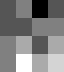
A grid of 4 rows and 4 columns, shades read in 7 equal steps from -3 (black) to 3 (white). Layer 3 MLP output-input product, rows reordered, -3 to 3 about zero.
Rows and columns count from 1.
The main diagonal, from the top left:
-1 -1 -1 2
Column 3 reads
-3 0 -1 1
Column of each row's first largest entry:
2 3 2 2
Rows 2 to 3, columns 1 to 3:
-1 -1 0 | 0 1 -1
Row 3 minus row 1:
1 1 2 2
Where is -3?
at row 1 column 3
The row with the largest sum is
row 4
